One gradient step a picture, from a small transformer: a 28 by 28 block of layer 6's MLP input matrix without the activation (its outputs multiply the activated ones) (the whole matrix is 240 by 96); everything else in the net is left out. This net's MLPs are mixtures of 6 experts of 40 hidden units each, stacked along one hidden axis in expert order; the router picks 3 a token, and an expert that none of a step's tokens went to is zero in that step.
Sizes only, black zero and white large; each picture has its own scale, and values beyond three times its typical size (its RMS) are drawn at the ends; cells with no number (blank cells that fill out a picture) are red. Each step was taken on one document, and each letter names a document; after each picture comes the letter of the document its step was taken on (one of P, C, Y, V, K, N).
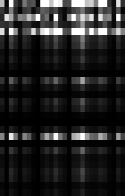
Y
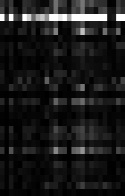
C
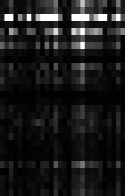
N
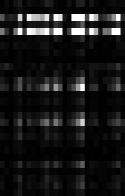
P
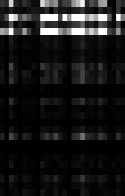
Y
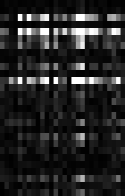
P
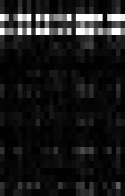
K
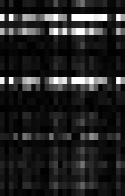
C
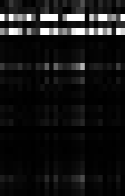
N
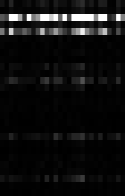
N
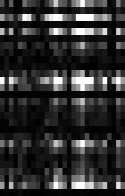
C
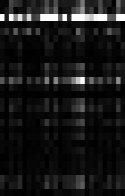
N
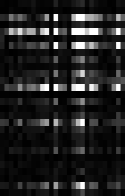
P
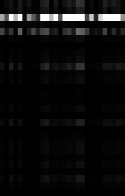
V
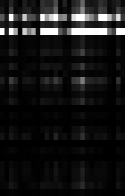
Y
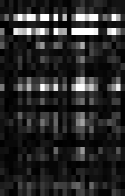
P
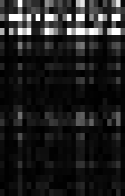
K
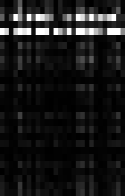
K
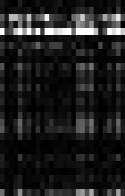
K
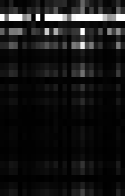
N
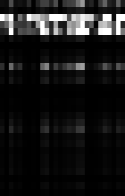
V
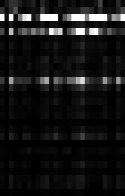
Y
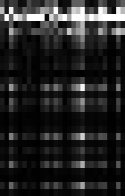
Y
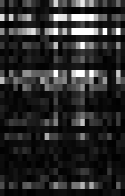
C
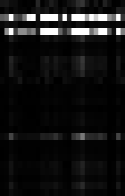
Y
